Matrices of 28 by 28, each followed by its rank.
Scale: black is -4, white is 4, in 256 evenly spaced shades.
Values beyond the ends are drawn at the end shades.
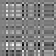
one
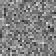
full rank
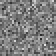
full rank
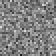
full rank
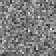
full rank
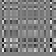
one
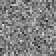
full rank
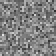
full rank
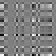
one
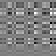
one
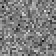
full rank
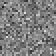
full rank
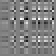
one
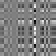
one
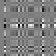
one
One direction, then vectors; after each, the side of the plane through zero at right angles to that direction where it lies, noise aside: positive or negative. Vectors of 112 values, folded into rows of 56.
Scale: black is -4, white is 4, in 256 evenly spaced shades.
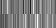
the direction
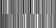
positive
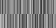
negative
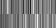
positive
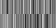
negative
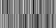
negative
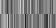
negative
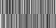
negative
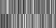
positive
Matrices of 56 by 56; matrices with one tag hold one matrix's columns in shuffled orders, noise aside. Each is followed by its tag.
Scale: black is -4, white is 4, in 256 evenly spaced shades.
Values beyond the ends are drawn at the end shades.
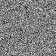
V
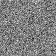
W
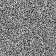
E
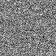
V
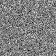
E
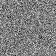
V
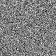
E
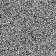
W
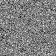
V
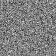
W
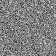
E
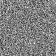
E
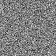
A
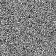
W
